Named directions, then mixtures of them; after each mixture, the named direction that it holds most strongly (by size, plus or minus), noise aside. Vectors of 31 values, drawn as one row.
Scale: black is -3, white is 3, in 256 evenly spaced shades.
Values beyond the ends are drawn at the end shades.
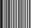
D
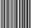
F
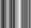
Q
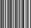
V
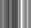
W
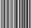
F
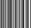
V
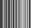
D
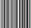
F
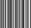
V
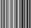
F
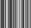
V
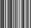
V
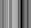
W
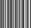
V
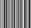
V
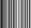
D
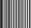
D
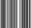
Q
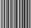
F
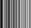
D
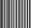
D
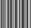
V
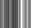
W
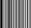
D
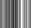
W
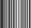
D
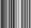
Q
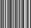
V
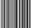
F
